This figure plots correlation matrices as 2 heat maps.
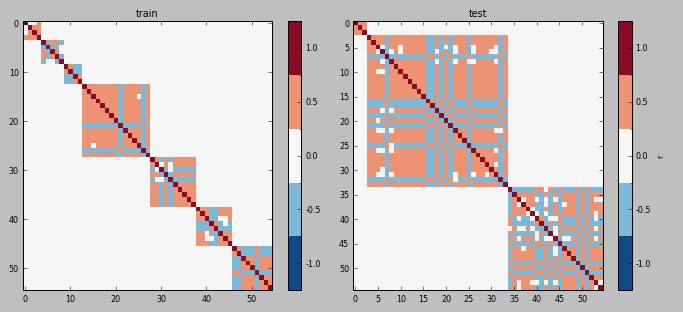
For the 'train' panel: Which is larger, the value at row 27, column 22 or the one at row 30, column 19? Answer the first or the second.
the first
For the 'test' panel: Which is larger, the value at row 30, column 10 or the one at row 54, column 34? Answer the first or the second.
the first
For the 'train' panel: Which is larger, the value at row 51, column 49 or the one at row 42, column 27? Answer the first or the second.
the second
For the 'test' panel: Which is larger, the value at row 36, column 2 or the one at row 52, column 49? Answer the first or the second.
the first
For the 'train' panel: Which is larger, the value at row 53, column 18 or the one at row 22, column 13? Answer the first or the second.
the second
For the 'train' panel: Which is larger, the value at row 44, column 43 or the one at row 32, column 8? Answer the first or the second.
the first
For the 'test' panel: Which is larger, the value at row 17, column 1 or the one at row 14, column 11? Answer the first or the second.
the second
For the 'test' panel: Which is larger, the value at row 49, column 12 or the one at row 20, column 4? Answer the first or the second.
the second
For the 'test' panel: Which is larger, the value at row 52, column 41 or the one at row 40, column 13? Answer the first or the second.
the second
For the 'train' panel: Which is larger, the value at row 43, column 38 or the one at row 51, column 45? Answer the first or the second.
the first
